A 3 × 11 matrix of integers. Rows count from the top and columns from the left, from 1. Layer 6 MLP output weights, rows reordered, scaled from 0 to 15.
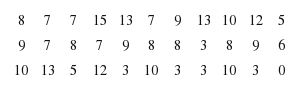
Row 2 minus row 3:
-1 -6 3 -5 6 -2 5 0 -2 6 6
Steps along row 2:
down up down up down same down up up down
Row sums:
106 82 72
